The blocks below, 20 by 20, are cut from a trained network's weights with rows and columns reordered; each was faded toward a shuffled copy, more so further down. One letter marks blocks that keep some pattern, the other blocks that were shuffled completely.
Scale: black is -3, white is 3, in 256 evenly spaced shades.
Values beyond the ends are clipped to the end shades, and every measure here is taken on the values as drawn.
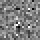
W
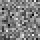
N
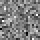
N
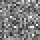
N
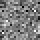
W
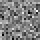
N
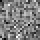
N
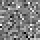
N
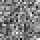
W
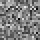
W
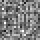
W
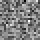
N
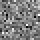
N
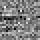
W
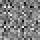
W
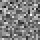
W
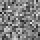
N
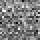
W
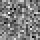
N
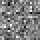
W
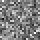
N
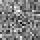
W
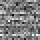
W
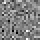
W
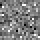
N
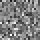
W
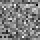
N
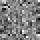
W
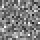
N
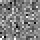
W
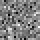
N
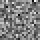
N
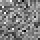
N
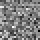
N
